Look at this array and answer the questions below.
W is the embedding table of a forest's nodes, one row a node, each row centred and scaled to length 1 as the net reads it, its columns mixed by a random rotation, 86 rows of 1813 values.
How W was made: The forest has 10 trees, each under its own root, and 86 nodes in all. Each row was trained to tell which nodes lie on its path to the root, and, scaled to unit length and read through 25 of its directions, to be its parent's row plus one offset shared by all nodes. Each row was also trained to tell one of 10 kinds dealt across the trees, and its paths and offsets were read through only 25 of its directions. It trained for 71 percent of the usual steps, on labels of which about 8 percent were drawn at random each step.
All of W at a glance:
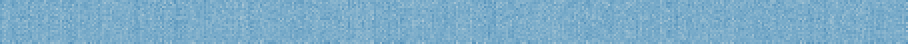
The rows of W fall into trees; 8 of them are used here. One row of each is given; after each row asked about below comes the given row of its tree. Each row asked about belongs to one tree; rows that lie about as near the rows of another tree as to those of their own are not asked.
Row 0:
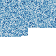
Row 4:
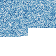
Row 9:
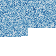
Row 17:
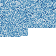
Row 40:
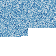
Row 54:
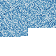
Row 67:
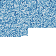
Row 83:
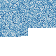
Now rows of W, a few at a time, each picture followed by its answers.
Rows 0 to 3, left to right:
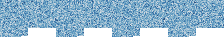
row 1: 67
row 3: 0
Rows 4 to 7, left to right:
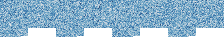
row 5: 54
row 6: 67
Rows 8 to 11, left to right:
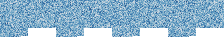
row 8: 83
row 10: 40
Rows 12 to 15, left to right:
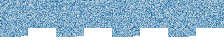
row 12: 67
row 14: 67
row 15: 67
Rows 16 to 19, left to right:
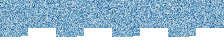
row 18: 40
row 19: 4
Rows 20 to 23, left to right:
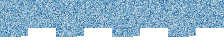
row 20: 83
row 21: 83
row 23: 67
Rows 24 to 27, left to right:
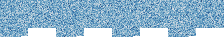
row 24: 9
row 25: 40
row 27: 83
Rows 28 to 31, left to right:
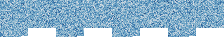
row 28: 17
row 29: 40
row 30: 54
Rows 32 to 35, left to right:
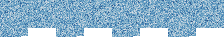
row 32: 67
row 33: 67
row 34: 0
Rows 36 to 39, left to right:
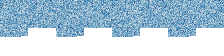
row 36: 0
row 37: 83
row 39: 40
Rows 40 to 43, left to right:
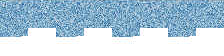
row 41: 17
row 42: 83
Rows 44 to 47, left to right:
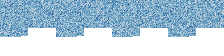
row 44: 40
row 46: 0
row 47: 40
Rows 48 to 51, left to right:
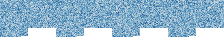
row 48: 83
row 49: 0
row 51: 67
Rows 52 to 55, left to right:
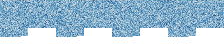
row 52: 40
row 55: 40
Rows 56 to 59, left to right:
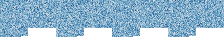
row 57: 0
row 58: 83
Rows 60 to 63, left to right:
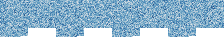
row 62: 17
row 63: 67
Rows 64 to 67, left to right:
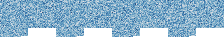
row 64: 0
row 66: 17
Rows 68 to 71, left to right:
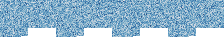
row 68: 83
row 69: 54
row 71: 67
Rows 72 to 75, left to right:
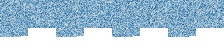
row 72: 0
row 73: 4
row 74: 54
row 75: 40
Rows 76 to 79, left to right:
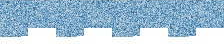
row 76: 0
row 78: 40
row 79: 83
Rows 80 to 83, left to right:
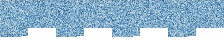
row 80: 54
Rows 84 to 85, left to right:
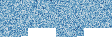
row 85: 83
